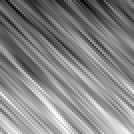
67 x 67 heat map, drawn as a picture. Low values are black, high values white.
The grain runs diagonally down to the right. No row or column stands out. There is an overall slope up to the bottom. The values follow a bell shape.
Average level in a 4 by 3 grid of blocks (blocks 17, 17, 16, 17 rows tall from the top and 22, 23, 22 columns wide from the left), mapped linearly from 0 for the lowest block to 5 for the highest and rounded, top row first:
000 / 122 / 344 / 555
